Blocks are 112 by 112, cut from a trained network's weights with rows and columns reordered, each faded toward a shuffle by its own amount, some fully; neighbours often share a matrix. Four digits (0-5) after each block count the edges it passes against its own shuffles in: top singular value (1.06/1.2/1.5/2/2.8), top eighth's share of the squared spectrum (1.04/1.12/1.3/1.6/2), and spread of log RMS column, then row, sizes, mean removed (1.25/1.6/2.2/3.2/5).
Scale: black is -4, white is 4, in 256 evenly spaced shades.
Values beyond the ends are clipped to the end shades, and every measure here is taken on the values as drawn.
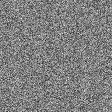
1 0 0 0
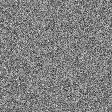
1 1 0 0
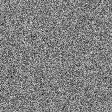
1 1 0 0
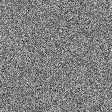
1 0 0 0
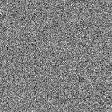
3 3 1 1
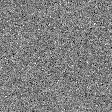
0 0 0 0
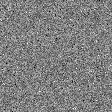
0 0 0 0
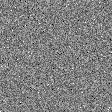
0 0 0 0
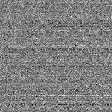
4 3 1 2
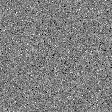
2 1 0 0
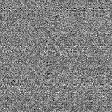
4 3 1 2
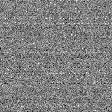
3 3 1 2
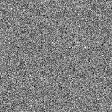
3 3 1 0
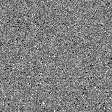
1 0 0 0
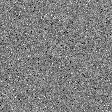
0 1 0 0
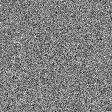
0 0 0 0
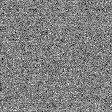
2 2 0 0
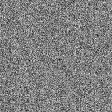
3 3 0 1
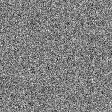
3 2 0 0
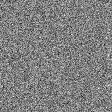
1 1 0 0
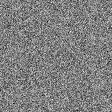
1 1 0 0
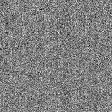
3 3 0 1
